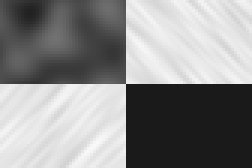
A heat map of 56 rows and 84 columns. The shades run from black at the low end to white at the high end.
The table splits into 2 rows of 2 panels. Panel 1,1: low, smooth. Panel 1,2: very high, slanting down to the right, faint in contrast. Panel 2,1: very high, slanting up to the right, faint in contrast. Panel 2,2: very low, flat.
